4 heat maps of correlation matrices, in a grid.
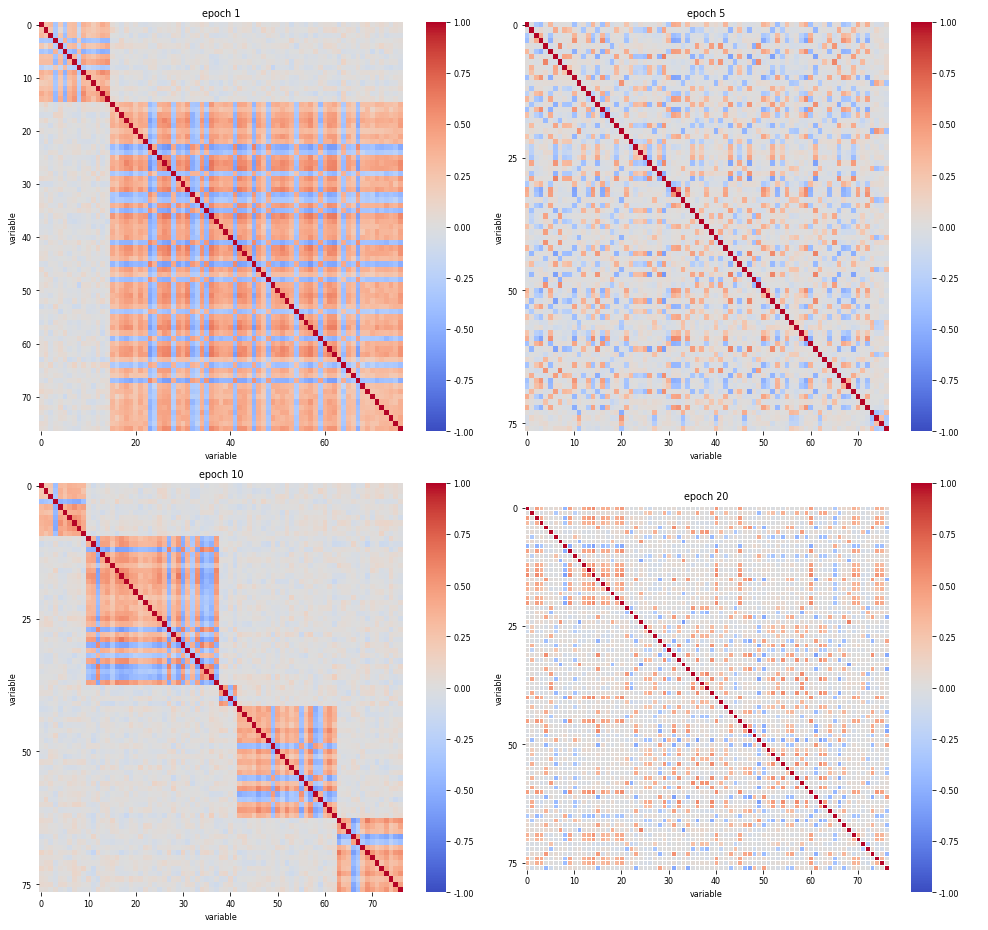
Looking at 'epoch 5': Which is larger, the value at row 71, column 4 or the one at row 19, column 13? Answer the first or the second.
the first
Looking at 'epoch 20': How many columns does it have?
77
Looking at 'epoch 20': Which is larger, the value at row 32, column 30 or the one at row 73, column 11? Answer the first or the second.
the second
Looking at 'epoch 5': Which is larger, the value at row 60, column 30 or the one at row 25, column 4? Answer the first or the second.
the first
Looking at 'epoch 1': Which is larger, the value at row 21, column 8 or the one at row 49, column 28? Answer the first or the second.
the first
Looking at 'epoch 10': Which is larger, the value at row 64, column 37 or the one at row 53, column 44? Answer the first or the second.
the second
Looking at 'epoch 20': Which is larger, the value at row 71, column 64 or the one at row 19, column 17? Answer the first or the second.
the second
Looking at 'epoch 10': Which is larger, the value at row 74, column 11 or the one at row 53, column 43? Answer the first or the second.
the second
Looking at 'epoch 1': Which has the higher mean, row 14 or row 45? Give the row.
14
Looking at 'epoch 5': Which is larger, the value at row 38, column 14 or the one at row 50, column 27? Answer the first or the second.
the first
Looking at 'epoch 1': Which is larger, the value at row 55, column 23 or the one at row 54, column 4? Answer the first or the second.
the second
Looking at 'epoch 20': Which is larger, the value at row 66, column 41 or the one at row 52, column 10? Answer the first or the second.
the first
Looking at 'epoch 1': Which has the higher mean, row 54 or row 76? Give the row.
76
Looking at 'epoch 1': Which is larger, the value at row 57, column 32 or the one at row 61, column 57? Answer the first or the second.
the second
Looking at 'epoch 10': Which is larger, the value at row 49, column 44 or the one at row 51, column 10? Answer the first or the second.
the second
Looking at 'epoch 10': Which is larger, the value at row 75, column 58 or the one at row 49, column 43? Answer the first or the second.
the first
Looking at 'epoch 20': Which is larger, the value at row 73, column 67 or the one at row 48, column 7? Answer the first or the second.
the first
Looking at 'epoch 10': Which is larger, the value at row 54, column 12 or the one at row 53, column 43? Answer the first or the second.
the second
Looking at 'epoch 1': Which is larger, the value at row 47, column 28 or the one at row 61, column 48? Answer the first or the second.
the first
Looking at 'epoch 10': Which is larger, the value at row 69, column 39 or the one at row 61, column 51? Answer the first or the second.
the second
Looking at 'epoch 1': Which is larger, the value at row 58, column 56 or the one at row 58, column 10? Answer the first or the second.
the first
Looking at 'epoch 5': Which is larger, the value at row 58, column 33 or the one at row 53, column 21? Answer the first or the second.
the first
